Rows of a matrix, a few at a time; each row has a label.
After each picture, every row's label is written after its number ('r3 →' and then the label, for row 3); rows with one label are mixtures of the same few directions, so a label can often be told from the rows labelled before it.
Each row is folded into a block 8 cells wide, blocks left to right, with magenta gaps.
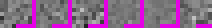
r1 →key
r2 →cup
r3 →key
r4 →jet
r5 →key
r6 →key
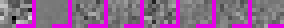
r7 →key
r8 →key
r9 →cup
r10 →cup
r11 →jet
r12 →jet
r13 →cup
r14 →key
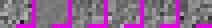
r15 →jet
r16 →key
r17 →cup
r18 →key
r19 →cup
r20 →key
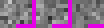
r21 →jet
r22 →key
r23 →cup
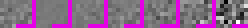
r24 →key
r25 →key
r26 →cup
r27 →key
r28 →cup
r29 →jet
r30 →jet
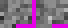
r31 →key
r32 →key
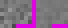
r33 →key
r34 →key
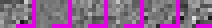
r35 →jet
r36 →cup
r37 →cup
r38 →jet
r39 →key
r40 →key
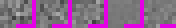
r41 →cup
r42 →cup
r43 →jet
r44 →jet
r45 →key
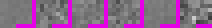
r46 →key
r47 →cup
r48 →jet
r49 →jet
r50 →cup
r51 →key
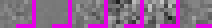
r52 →cup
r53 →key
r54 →cup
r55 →jet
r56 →cup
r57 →key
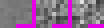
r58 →key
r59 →cup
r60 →jet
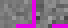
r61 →cup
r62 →key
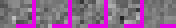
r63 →key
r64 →key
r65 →jet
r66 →key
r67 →cup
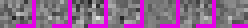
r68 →cup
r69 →cup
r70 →cup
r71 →key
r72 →cup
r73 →cup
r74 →key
